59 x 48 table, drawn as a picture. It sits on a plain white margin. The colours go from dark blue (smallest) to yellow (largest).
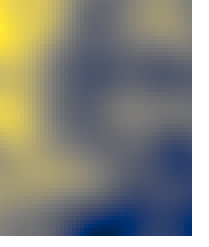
The ninth with the highest average is the top left. There is an overall slope up to the top left. The field is smooth, with broad soft blobs. No row or column stands out. There are no lone odd cells. On average the colour sits 50% of the way up the scale.
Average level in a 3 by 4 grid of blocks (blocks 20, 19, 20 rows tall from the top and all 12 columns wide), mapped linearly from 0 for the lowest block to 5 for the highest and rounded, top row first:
5 2 2 2 / 4 2 2 1 / 3 2 0 0
